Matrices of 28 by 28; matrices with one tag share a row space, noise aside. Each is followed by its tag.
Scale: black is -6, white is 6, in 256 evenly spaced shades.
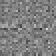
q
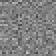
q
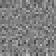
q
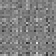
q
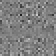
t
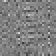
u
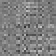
u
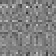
q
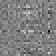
u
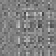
u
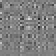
t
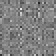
t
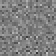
q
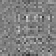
u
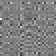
t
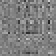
u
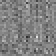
q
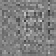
u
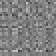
q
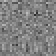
q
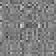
t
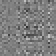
u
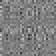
t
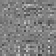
u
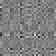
t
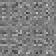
q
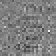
u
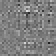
u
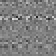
q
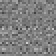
q
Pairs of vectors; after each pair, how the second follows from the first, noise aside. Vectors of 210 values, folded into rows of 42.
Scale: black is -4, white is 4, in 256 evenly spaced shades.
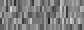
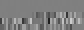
partly zeroed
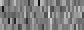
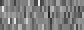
negated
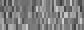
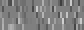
partly zeroed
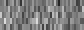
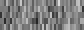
negated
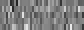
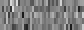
negated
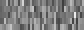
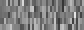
copied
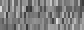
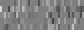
partly zeroed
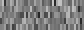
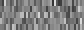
negated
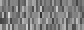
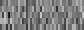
negated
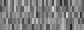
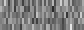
negated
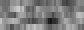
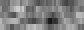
copied
